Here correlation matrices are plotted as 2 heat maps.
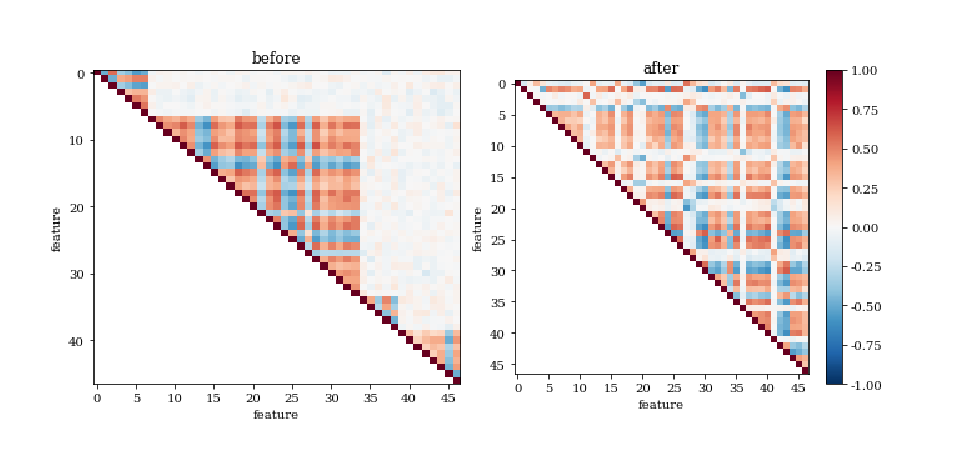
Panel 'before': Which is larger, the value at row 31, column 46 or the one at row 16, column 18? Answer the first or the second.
the second
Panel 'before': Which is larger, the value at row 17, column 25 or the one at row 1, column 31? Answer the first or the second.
the second
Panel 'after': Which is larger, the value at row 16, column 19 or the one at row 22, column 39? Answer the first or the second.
the second
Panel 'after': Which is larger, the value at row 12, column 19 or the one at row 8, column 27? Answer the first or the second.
the second
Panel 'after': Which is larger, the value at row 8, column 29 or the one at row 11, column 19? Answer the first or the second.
the second
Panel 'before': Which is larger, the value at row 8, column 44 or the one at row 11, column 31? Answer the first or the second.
the second
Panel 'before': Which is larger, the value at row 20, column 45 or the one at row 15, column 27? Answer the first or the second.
the first
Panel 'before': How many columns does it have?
47
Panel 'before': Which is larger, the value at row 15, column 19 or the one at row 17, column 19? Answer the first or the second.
the first
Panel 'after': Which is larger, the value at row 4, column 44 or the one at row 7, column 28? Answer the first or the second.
the second
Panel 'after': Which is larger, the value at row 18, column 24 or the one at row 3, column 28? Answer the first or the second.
the second
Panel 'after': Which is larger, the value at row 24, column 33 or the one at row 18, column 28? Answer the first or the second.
the second
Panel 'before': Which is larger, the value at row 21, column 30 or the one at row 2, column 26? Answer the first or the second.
the second
